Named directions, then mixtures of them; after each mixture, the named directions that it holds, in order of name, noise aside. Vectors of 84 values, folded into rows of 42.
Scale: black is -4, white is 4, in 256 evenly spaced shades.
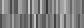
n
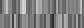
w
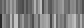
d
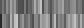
d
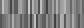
n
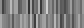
n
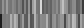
d, n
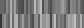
d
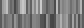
n, w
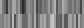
w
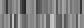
w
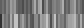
d
